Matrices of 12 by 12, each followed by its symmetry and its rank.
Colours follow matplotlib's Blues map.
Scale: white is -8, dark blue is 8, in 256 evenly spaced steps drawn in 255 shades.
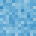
neither, full rank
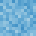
neither, full rank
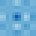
symmetric, rank one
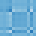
symmetric, rank one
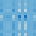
neither, rank one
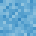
symmetric, full rank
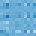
neither, rank two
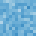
neither, full rank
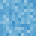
neither, full rank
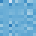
neither, rank two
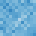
symmetric, full rank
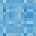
neither, rank two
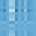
neither, rank one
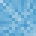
symmetric, full rank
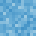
symmetric, full rank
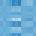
neither, rank one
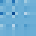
symmetric, rank one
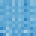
neither, rank two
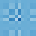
symmetric, rank one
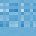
neither, rank one
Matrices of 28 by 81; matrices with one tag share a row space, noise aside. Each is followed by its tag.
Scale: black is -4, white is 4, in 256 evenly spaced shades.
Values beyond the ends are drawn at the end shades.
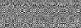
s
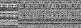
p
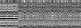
p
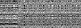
p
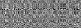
s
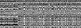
p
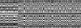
p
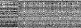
p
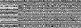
p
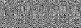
s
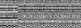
p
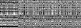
p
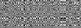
s
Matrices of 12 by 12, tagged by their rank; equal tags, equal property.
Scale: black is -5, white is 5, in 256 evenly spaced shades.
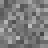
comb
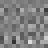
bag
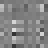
bag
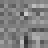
bag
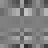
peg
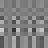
peg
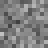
comb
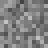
comb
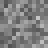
comb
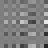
peg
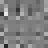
bag
